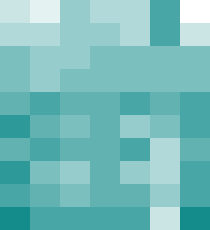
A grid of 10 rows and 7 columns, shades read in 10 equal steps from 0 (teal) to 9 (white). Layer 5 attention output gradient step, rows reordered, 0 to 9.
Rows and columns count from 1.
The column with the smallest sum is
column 1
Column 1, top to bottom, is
7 6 4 4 3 1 3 1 2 0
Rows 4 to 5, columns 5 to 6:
4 4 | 2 3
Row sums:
43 37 30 29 18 22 22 26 22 15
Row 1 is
7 8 5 6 6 2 9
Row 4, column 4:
4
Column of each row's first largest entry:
7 7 2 2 1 5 6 6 6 6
